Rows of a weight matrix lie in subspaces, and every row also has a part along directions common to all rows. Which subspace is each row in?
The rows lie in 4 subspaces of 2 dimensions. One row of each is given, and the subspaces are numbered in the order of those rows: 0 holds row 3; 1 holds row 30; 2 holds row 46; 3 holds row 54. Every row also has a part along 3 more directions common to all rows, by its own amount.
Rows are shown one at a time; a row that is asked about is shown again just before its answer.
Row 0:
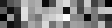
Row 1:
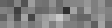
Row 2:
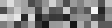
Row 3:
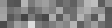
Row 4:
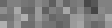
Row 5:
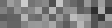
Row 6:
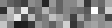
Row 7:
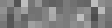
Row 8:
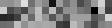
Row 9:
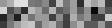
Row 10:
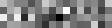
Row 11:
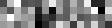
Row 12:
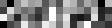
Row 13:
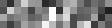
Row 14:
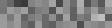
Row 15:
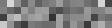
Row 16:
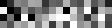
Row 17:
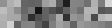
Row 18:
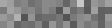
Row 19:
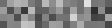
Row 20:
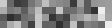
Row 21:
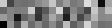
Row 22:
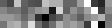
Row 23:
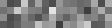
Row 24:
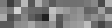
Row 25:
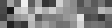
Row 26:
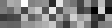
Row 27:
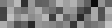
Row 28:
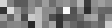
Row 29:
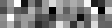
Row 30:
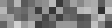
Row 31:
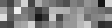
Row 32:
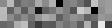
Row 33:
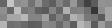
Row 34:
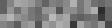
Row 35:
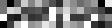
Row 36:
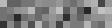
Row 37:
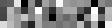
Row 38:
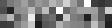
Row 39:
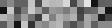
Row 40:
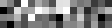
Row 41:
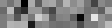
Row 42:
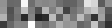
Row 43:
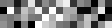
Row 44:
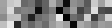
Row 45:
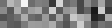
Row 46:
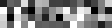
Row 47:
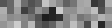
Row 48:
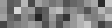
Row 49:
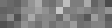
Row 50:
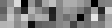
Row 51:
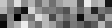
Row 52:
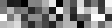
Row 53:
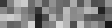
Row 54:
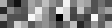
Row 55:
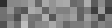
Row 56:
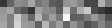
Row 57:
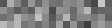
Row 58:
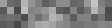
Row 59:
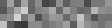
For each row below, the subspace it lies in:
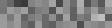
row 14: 1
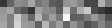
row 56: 2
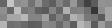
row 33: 0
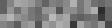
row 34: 2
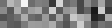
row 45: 1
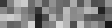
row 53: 2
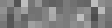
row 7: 0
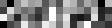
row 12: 2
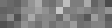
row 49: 3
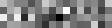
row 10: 3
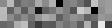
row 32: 0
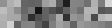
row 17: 3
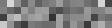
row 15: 2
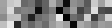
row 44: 3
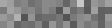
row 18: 3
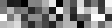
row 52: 1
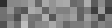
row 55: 1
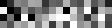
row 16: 3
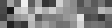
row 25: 3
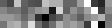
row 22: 0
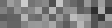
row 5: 1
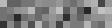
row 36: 2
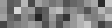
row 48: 2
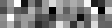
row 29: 0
